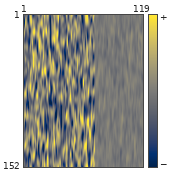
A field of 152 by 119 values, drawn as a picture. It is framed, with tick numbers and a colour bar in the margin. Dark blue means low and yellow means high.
The halves do not mirror each other. The right part is calmer, past a seam about 60% of the way across. Overall the values sit about 50% of the way up the scale. The grain runs up and down. There is no overall slope.
